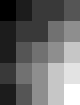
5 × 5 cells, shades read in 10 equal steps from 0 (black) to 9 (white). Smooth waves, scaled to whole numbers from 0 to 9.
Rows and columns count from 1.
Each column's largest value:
2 4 5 7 9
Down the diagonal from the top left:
0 2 4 7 9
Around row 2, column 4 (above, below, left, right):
2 5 2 5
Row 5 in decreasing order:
9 7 5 3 1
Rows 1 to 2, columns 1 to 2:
0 1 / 1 2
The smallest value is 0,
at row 1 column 1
